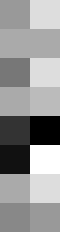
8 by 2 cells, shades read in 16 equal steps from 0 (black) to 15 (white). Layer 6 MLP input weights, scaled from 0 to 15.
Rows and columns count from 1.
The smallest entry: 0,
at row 5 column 2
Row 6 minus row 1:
-8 2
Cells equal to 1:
1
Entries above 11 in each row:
1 0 1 0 0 1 1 0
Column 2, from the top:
13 10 13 11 0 15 13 9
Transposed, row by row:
9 10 7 10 3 1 10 8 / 13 10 13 11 0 15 13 9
